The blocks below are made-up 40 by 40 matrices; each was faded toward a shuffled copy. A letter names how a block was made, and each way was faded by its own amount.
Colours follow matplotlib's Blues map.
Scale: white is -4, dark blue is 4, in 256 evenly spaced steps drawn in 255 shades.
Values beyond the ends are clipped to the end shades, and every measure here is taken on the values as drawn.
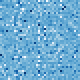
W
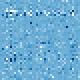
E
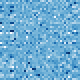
W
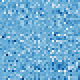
W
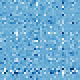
E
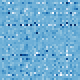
E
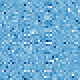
W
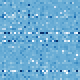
E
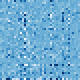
E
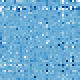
E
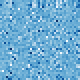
W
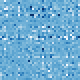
E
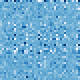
E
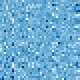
W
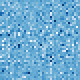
W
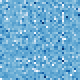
W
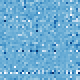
E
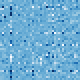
E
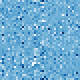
W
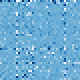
E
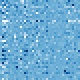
E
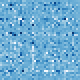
E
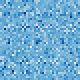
W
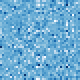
W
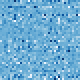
E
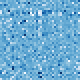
W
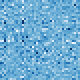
W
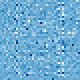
W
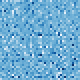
W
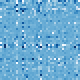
E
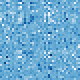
W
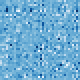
W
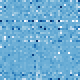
E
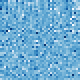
W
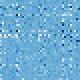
E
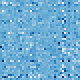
E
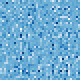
W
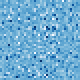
W
